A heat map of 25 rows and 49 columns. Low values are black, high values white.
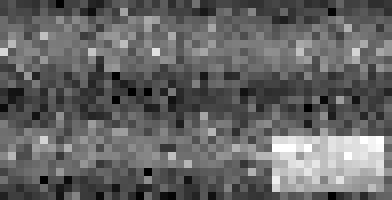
Average level on the scale: 40%. Ninth with the highest average: bottom right. Stripes: horizontal, repeating 2 times. Odd patch: higher, in the bottom right.
